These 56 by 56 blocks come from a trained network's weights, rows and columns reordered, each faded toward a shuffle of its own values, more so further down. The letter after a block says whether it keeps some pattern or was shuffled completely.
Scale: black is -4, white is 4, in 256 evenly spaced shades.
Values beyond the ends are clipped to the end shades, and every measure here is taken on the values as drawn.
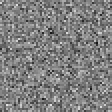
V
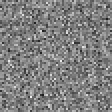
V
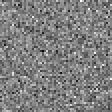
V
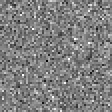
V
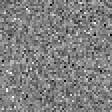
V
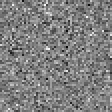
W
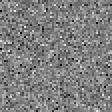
V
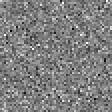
V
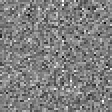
W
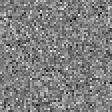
V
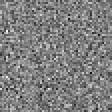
W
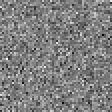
V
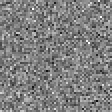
V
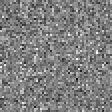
W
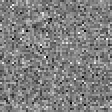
W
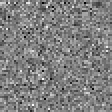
W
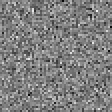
V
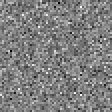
V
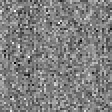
W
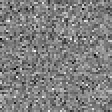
W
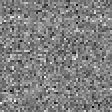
W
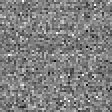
W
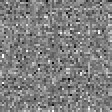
W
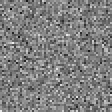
V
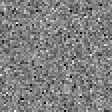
V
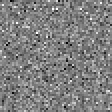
V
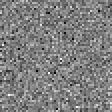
V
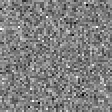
V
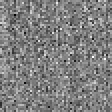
W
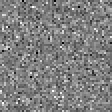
V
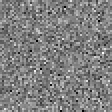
W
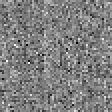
W
